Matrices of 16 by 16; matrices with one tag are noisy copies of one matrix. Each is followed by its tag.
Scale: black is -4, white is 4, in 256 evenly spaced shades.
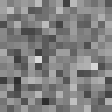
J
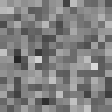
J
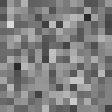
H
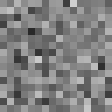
J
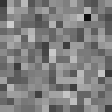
H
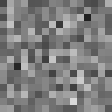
H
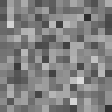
H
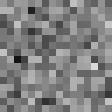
J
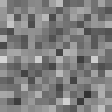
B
